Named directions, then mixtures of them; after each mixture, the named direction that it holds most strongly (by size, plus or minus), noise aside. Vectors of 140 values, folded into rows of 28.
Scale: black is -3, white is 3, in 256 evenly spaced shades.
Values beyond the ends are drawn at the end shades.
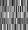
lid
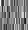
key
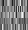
lid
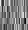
key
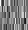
key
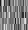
key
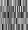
lid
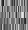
key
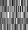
lid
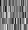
key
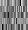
lid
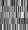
lid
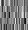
key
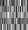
lid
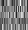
lid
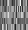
lid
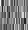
key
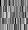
key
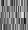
key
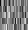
key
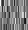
key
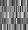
lid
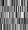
lid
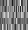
lid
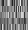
lid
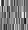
key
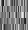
key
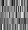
lid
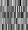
lid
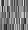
key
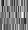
key
